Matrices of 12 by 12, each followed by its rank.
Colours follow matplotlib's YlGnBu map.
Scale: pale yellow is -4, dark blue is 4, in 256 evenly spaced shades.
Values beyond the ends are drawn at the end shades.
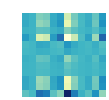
one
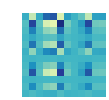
one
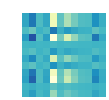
one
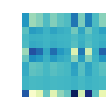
one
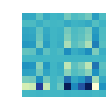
one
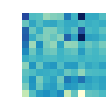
two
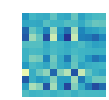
two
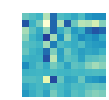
two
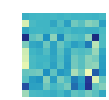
two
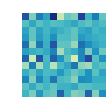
two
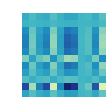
one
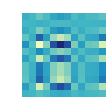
one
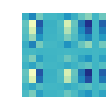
one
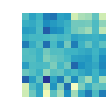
two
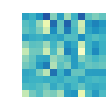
two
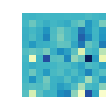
two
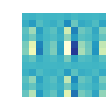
one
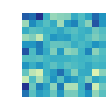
two
